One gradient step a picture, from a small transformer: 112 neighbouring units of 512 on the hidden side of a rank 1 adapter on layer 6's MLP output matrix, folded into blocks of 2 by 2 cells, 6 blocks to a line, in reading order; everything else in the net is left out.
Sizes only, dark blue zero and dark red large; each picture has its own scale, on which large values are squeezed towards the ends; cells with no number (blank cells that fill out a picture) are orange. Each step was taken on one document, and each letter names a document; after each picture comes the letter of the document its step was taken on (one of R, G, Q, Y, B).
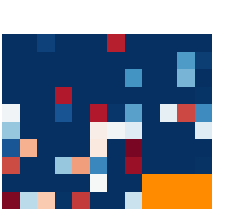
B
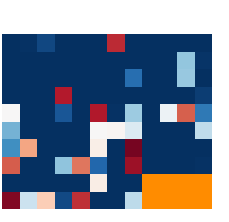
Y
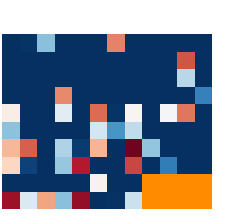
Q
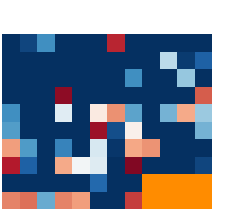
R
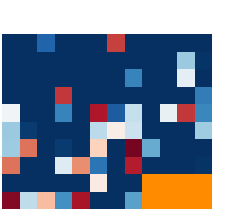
Y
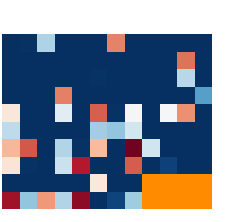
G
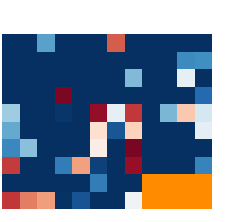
B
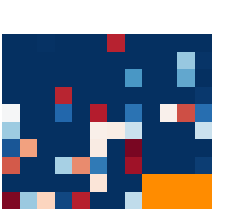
B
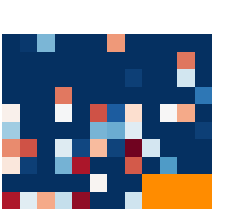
Q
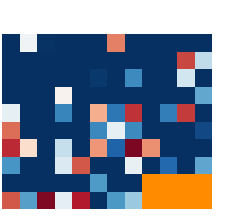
G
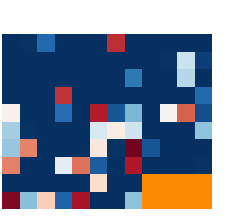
Y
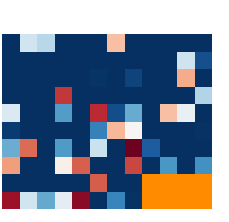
G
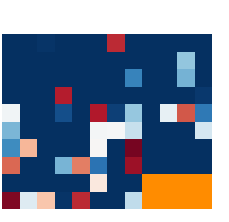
B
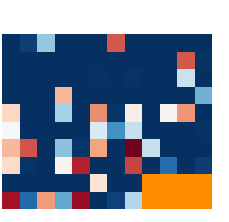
G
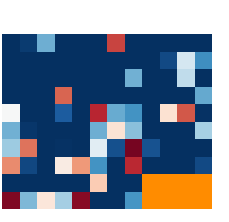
R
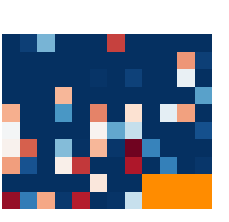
G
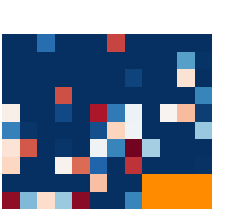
Y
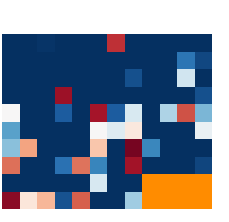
Y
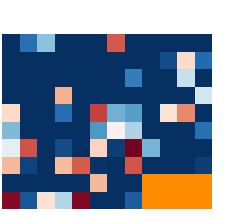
R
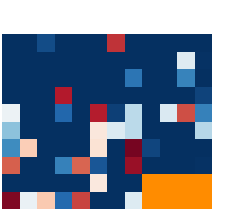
B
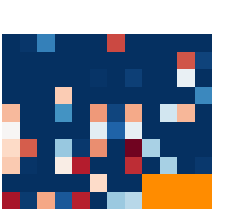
G
